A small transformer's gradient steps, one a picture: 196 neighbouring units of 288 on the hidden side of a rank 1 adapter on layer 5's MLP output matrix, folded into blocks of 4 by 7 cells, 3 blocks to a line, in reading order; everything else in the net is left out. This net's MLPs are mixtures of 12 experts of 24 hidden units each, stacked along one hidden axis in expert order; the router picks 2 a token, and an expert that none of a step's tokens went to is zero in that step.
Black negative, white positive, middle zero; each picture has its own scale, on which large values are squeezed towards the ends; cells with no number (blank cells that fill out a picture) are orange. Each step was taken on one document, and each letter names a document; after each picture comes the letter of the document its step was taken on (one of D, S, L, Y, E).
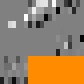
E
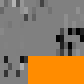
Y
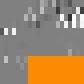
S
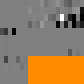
S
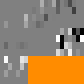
Y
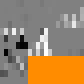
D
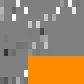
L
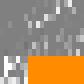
E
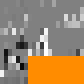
D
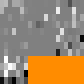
E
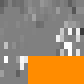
Y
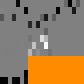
L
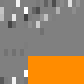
L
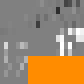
Y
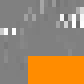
S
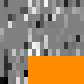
E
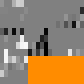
D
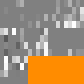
D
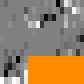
E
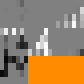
D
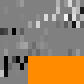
D
